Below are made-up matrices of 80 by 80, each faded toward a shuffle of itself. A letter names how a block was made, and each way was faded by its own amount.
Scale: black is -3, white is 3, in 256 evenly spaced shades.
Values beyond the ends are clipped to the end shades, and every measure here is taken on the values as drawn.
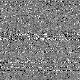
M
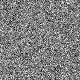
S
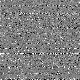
M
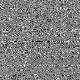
M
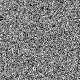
S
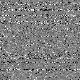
M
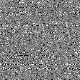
M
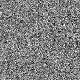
S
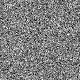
S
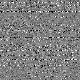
M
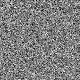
S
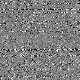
M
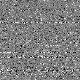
M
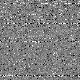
M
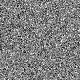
S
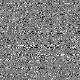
M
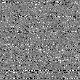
M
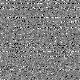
M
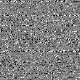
M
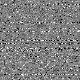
M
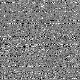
M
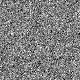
S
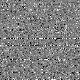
M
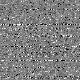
M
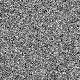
S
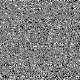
M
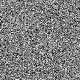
S
